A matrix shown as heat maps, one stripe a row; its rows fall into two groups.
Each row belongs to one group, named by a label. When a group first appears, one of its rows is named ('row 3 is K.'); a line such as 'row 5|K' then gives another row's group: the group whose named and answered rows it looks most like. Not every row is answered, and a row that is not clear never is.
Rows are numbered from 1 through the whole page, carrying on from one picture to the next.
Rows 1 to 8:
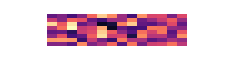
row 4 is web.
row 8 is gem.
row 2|gem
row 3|gem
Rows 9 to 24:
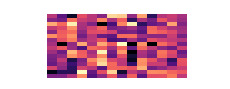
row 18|web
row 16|web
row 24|gem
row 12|web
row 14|gem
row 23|gem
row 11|gem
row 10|web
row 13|web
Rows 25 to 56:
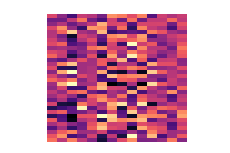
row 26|gem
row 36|web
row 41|gem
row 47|web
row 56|gem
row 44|gem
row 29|web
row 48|gem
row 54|web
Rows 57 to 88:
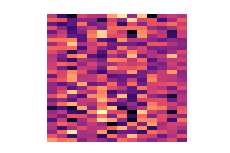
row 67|gem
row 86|web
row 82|web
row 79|web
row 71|gem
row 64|web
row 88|gem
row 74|gem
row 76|web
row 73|web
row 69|gem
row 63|gem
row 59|gem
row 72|web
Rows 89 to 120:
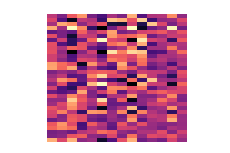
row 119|gem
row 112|gem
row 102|gem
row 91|web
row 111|web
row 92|gem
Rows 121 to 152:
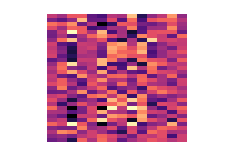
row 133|web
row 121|gem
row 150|web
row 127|web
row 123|gem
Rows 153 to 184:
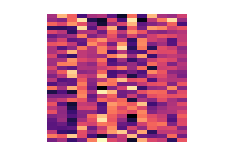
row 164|web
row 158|gem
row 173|gem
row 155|gem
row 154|gem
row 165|web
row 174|web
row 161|web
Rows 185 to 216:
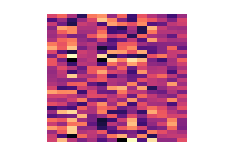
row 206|gem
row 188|web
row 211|gem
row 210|gem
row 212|gem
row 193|gem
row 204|gem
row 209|web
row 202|gem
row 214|web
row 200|web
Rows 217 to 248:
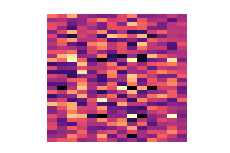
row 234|gem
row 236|gem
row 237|gem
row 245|gem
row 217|gem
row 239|gem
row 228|gem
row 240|web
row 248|web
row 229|gem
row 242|gem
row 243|web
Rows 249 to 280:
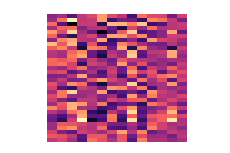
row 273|gem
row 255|web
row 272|gem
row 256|gem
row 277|web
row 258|gem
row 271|web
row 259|gem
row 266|gem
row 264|gem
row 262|gem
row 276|web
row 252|web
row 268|web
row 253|gem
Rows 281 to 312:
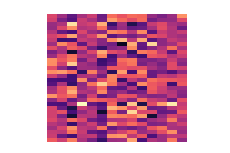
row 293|gem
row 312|gem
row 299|web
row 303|gem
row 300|web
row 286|web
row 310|gem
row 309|web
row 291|web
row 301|gem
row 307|gem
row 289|gem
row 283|web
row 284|web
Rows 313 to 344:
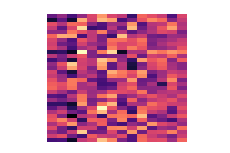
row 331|gem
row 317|web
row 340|web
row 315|gem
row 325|web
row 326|web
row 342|gem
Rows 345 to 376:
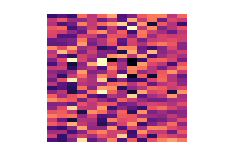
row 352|gem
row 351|gem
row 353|gem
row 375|web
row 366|gem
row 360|web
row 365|gem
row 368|web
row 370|gem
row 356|web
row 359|gem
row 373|gem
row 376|gem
